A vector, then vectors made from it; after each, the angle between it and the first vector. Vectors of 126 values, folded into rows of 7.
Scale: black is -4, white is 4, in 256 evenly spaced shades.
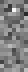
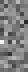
orthogonal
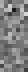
nearly opposite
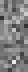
partly opposed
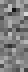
nearly opposite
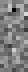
nearly opposite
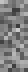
partly opposed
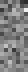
partly aligned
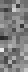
partly aligned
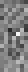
orthogonal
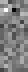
partly opposed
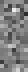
nearly parallel
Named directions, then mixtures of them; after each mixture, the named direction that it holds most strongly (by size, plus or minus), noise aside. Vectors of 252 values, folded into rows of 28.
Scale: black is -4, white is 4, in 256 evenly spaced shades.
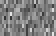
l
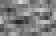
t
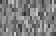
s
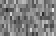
l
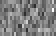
s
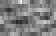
t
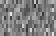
l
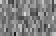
s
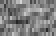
t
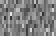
l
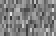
l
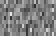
l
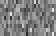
l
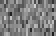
l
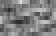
t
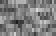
t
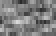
t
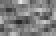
t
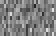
l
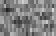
t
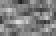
t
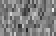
l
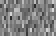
l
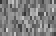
s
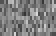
s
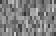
s
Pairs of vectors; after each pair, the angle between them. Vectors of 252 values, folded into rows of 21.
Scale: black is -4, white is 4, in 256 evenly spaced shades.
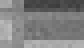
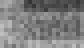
nearly parallel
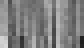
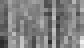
nearly opposite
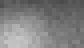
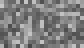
orthogonal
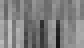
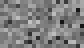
orthogonal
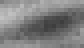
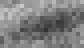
nearly parallel
